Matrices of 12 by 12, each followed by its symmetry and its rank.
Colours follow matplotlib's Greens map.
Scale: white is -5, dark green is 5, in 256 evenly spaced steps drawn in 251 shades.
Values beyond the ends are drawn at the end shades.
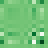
symmetric, rank one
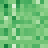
neither, rank two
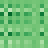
neither, rank one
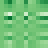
neither, rank one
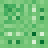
symmetric, rank two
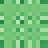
symmetric, rank one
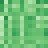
neither, rank two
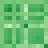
symmetric, rank two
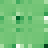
symmetric, rank one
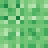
symmetric, rank two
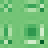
symmetric, rank one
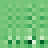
neither, rank one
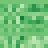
neither, rank two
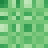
symmetric, rank one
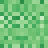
neither, rank two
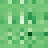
neither, rank two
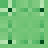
symmetric, rank one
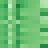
neither, rank two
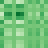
neither, rank one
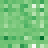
neither, rank two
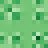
symmetric, rank two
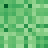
symmetric, rank two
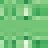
neither, rank one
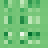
neither, rank one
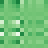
neither, rank one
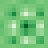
symmetric, rank one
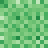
symmetric, rank two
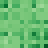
symmetric, rank two
